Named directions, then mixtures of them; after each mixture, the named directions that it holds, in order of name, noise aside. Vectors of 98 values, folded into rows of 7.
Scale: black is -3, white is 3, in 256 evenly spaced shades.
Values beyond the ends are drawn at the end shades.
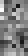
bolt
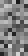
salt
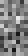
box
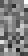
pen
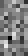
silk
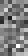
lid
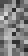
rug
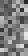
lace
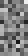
box, lid, pen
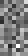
lid, pen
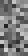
lace, pen, silk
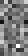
lid, pen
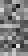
bolt, lid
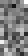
pen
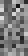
bolt, lace, silk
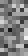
lace, salt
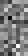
lid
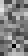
bolt, lid, salt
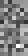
lace, lid, pen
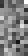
pen, rug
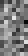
lid, rug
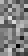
lid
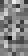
silk
